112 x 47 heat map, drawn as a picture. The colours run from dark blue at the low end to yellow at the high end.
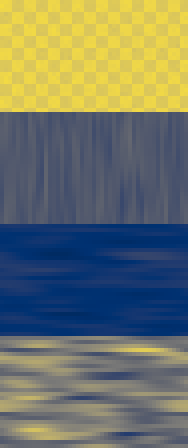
The table splits into 4 rows of 1 panel. Panel 1,1: very high, checkered, faint in contrast. Panel 2,1: low, streaked downward, faint in contrast. Panel 3,1: very low, streaked across, faint in contrast. Panel 4,1: middling, streaked across, strong in contrast.
